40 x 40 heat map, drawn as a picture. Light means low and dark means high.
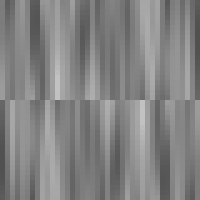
The histogram is bell-shaped. No overall slope runs across the table. The grain runs up and down. A half turn leaves it unchanged.
